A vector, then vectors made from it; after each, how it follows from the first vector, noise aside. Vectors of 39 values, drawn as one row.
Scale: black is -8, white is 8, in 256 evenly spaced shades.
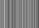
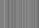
shrunk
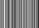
scaled up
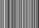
scaled up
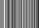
scaled up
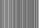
sign-scrambled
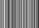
scaled up
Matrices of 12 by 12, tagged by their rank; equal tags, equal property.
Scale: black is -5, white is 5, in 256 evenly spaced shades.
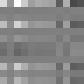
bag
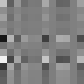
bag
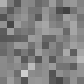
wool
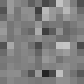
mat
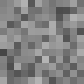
wool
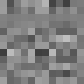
mat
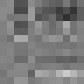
mat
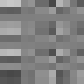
bag
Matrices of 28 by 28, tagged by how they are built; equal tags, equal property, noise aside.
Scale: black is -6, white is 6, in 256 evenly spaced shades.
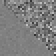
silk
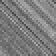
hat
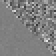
silk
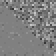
silk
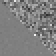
silk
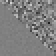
silk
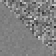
silk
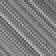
hat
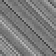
hat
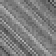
hat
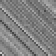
hat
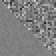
silk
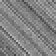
hat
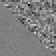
silk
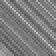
hat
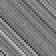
hat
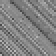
hat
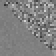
silk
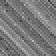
hat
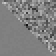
silk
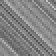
hat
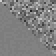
silk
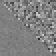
silk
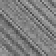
hat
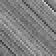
hat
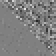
silk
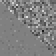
silk
